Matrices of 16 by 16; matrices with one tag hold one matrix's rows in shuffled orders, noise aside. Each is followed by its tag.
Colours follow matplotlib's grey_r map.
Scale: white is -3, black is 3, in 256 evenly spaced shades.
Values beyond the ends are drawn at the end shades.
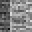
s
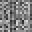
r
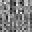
r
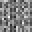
r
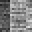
s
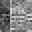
s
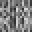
r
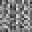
r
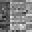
s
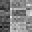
s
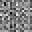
r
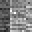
s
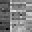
s
